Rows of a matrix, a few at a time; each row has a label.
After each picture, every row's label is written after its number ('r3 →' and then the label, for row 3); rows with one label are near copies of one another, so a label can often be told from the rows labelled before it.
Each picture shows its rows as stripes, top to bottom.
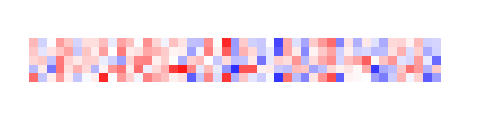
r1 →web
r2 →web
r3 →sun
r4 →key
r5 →web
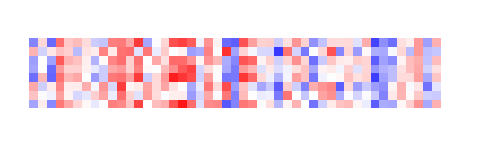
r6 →key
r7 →web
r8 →key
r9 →key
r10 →key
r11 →web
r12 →web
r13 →key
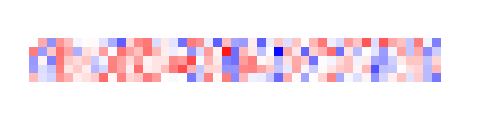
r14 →sun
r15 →web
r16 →key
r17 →key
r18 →web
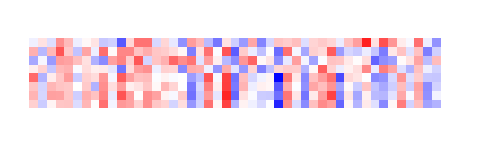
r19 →sun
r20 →web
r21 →key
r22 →sun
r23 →web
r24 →web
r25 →web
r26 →web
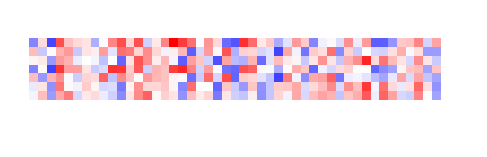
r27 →key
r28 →web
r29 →sun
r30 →key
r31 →web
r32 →sun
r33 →sun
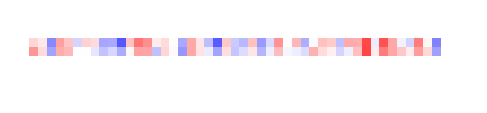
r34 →sun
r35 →sun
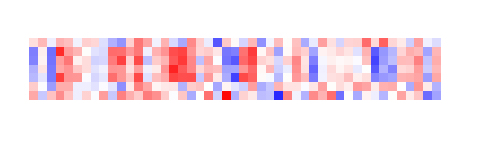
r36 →sun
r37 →key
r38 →key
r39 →key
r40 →key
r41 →sun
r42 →web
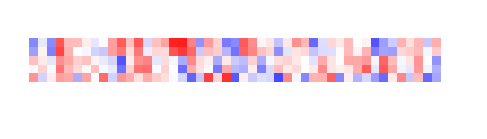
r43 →key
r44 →key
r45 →sun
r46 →sun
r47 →web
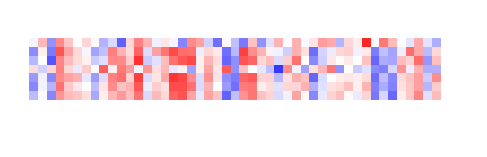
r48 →sun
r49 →key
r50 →key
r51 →web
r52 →key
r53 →key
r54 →key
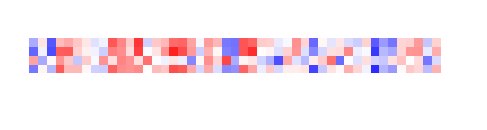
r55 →key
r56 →key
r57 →web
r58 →key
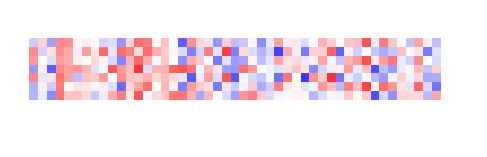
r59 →sun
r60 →web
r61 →sun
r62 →key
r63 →web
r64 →sun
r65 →key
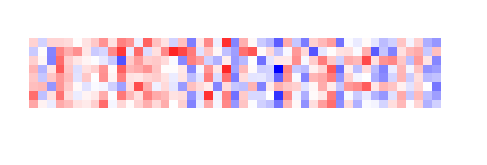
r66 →web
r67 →key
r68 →sun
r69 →web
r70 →web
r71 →sun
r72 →web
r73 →web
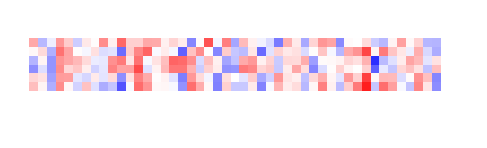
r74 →web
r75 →sun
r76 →key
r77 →key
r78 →sun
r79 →sun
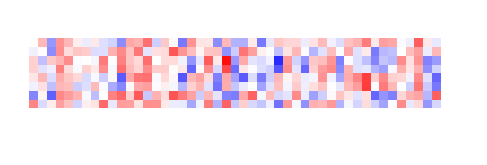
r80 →sun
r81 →key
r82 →web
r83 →web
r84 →sun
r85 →sun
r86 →key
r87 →web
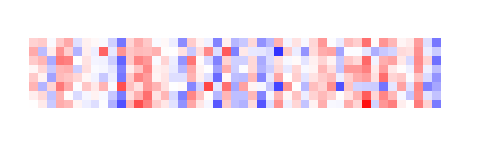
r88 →sun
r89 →web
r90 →sun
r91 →sun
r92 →sun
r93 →web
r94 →sun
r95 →sun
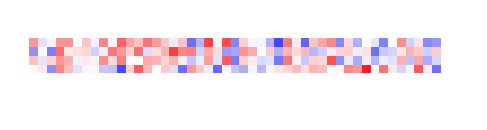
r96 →web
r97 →key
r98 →web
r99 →sun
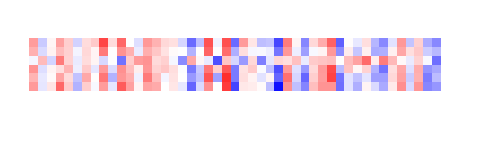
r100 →web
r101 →web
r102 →sun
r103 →web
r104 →web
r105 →web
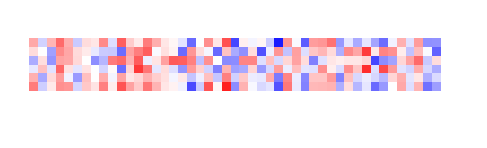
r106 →web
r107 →sun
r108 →key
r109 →sun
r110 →web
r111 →web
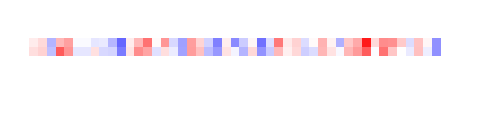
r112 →sun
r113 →sun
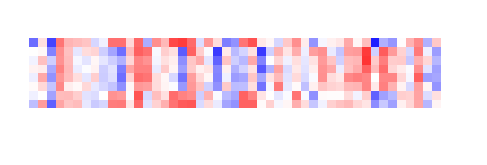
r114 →key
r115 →sun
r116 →sun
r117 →sun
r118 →sun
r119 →sun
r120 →key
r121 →key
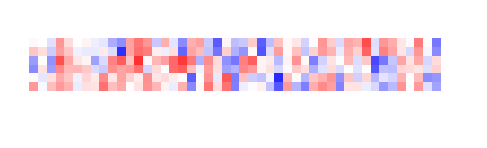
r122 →sun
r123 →sun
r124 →key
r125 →key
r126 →web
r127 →web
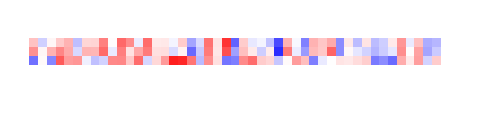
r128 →web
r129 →web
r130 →key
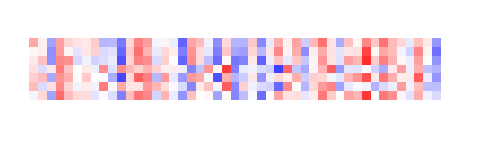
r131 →sun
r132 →sun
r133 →sun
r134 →web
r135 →sun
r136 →web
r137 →sun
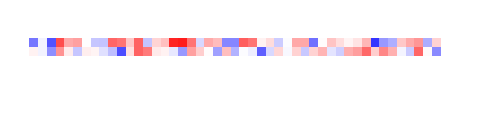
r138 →key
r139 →sun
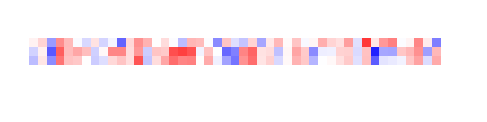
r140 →sun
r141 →key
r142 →key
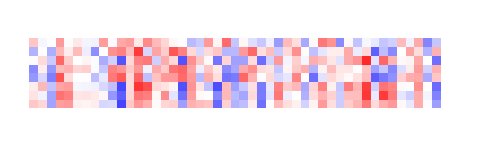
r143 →web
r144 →key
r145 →sun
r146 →key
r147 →key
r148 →sun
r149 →sun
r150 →sun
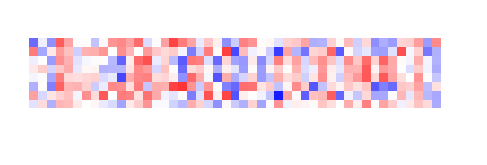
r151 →key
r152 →web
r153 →sun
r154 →sun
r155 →sun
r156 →key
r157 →web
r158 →sun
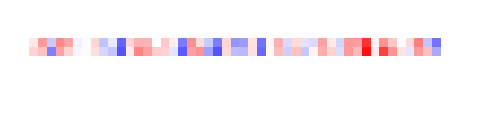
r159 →sun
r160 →sun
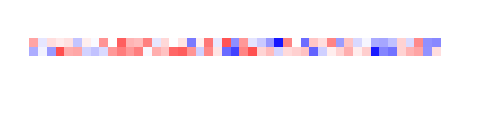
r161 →web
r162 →key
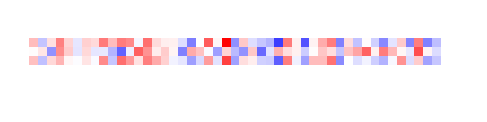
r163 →web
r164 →sun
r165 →web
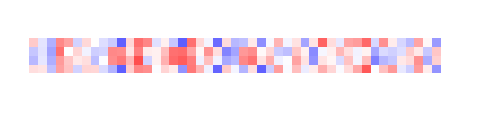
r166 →sun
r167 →key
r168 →key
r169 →sun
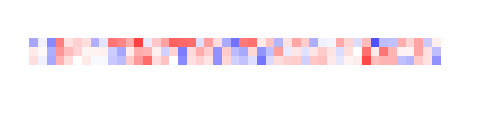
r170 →key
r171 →sun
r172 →sun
